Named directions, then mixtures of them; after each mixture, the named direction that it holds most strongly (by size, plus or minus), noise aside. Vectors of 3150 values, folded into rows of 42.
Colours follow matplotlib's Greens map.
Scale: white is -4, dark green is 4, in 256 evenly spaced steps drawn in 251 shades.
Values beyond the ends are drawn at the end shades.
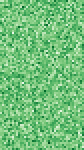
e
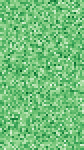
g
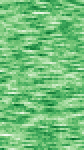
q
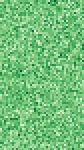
g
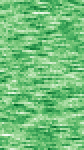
q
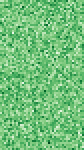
e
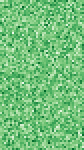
e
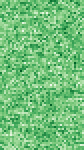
g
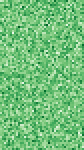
e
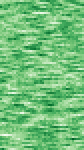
q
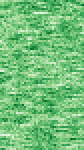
q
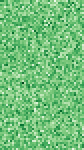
e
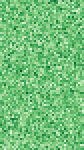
g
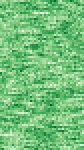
q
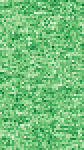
e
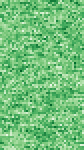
g
